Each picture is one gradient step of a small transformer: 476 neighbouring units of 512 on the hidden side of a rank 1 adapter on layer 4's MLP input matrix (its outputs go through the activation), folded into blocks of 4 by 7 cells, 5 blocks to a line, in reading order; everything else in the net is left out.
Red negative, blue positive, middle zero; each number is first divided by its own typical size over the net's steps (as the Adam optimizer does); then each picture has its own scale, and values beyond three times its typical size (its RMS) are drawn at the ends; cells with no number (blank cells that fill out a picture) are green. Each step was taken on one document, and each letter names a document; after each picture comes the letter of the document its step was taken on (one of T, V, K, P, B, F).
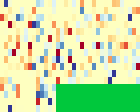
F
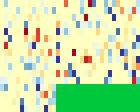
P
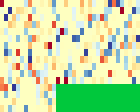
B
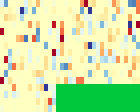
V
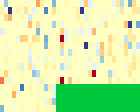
V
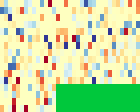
B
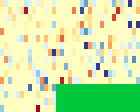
V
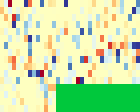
B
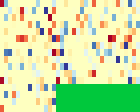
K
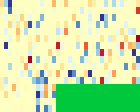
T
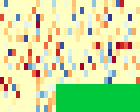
F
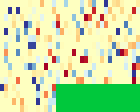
P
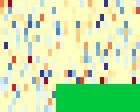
T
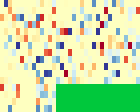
F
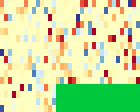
K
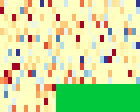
B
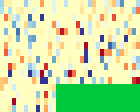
B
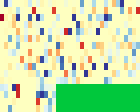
F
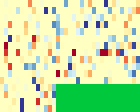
P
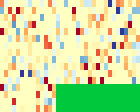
B
